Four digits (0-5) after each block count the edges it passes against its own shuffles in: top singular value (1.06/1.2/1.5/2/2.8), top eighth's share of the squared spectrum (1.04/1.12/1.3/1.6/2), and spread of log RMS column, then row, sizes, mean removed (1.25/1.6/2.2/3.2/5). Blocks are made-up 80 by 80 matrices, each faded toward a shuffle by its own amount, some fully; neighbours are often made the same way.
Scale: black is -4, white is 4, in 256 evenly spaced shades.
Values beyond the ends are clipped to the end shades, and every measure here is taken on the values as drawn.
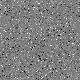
2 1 0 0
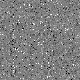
3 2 1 0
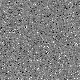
1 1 0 0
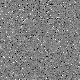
2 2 0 1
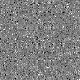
3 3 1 1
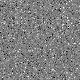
3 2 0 0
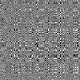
5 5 3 3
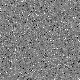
1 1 0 0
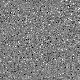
3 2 1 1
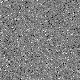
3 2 0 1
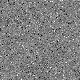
1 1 0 0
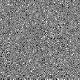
4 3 2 2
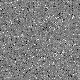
0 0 0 0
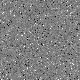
0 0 0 0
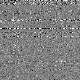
3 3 1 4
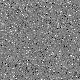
0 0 0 0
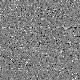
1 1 0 1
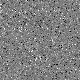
0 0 0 0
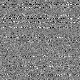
2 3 0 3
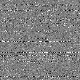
2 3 0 3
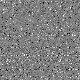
1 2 0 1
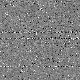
2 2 0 2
